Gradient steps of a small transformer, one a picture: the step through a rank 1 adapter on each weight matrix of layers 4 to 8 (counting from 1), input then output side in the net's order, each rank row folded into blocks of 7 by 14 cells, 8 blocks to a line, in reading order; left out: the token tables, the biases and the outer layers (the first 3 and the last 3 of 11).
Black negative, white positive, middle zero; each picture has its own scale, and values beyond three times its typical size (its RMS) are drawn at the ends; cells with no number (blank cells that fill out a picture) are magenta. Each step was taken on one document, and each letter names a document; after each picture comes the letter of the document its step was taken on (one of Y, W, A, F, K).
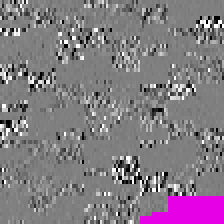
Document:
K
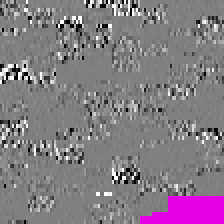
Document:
K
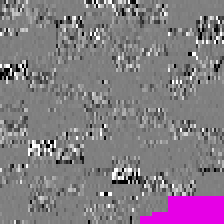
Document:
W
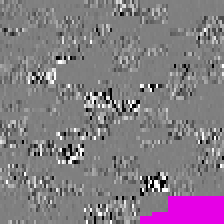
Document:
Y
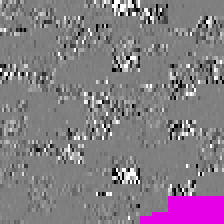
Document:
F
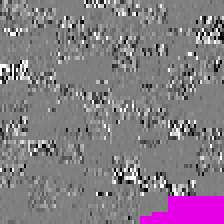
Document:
F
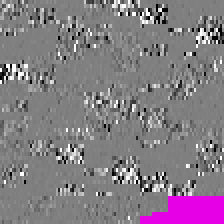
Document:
F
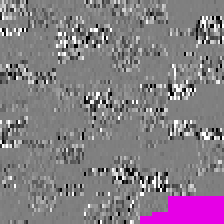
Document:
K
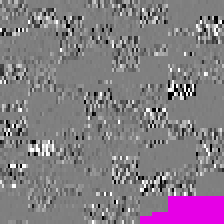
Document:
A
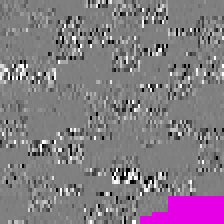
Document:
Y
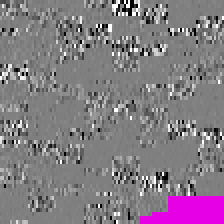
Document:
K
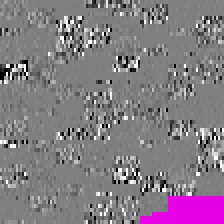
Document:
Y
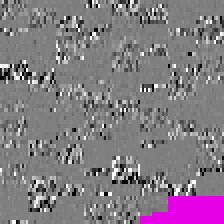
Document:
W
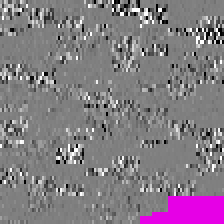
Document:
F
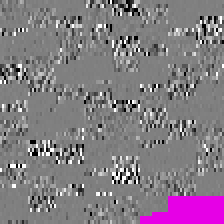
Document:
A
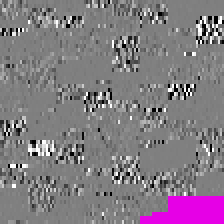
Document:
A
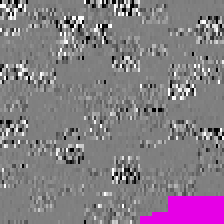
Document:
K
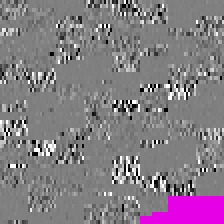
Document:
A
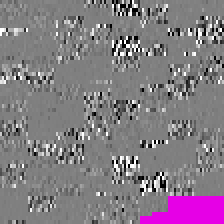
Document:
A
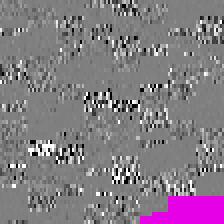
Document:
A
